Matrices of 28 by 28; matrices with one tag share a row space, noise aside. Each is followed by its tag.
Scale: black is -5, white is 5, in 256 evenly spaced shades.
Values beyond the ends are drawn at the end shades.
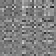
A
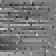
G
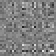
A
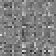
A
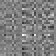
A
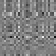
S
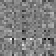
A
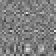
S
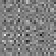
S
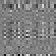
S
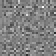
S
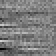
G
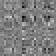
A
